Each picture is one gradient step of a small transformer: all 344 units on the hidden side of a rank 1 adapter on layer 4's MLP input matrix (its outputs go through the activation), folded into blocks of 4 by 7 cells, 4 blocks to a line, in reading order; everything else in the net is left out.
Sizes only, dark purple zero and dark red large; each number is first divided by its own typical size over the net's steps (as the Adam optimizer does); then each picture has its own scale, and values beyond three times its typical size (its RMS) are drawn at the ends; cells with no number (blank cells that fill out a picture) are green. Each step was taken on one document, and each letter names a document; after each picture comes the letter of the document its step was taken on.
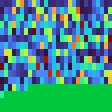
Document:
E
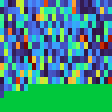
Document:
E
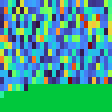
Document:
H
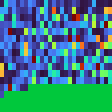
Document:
E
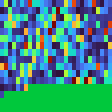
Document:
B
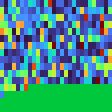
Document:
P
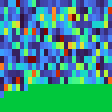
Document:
E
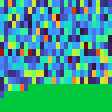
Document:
H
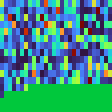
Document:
B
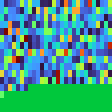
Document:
H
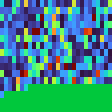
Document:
B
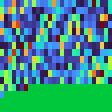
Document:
P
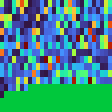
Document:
B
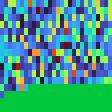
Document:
H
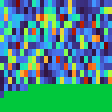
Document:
E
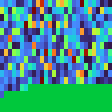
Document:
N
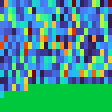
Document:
P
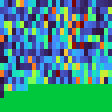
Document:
E
